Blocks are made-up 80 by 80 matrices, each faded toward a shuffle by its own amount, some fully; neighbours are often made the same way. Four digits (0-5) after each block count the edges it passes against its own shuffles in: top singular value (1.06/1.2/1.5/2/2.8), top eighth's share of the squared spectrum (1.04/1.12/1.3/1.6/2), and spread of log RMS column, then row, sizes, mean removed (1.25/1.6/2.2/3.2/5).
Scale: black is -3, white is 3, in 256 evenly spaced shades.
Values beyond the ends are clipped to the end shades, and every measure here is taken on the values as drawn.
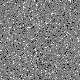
2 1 0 0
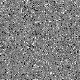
3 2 1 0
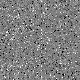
3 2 1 0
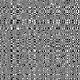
5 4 3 3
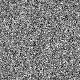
1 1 0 0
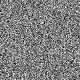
2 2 0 0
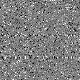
3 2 1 1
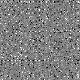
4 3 1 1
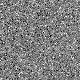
0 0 0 0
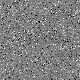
1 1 0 0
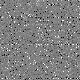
4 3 1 1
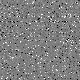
3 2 0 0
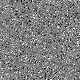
1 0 0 0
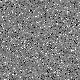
0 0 0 0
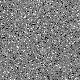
0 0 0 0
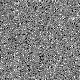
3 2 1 0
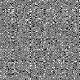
4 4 2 2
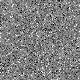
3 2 0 0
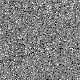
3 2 1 1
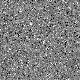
0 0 0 0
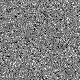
0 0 0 0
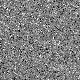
1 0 0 0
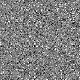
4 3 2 1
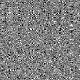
4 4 2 2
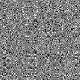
4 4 2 2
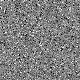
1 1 0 0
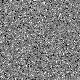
2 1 0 0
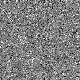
3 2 1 1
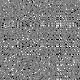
4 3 2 2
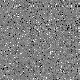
3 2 1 1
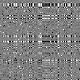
5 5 3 4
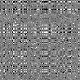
5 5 3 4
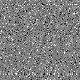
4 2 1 1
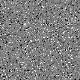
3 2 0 1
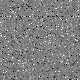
3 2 0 1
